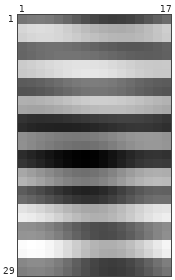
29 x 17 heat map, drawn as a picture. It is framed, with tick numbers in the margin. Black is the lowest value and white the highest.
Lone odd cells: none. Stripes: horizontal, repeating 7 times. Average level on the scale: 50%. Ninth with the lowest average: centre.
